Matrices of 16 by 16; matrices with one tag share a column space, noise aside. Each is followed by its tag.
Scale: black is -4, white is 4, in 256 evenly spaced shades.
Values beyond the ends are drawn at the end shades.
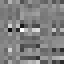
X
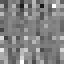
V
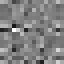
X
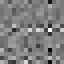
X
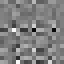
X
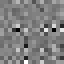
X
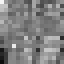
V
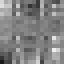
V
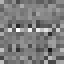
X
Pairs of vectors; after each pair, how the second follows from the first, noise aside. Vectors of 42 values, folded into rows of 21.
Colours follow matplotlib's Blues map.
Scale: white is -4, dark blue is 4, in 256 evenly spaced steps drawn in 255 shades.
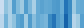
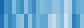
negated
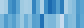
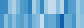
negated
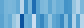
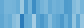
shrunk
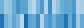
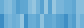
shrunk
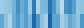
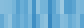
shrunk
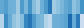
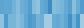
shrunk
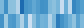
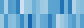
negated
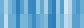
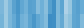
shrunk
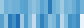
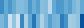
negated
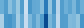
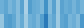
shrunk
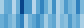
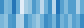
negated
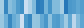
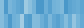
shrunk
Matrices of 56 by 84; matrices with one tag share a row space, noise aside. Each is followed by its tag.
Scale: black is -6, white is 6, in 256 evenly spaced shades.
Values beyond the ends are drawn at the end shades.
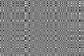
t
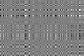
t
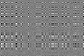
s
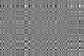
t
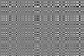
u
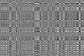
u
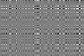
u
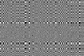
t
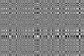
u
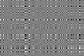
t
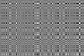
u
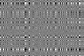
t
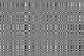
t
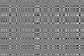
u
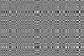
u
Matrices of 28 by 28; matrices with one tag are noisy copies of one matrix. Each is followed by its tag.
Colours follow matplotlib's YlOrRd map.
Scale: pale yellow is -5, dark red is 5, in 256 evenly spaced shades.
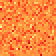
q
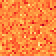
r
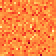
q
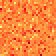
q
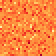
q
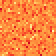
q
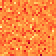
q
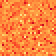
r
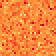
r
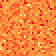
r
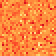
r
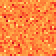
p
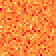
q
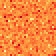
p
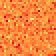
p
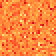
r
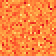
r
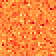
r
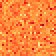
r
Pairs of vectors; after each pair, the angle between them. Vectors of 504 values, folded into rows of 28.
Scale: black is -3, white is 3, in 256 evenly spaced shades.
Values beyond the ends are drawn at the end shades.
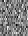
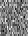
partly aligned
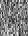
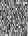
orthogonal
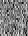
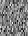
orthogonal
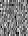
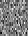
orthogonal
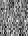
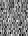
nearly parallel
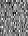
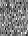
orthogonal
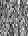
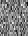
partly opposed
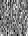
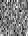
nearly parallel
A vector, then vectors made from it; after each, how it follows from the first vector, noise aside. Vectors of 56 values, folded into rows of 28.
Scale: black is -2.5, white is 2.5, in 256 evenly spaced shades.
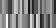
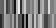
reversed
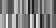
copied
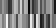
copied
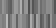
shrunk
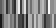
reversed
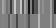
partly zeroed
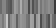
shrunk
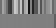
partly zeroed
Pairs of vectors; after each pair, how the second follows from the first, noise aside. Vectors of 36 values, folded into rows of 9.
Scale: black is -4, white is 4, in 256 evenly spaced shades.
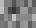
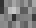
negated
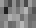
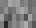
wrapped around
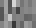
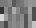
wrapped around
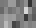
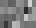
negated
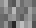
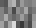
negated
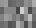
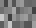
wrapped around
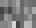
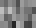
negated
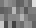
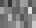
wrapped around
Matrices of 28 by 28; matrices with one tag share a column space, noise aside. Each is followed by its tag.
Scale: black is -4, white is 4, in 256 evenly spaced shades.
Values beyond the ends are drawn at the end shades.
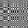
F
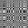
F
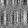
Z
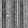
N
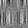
Z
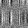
Z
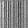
N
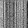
N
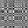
F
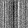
N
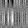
Z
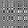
F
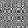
F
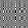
F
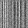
N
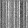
N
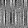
Z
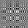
F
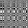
F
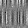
Z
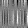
Z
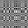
F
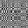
F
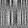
Z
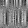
Z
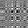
F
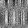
Z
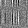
Z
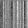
N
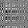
F
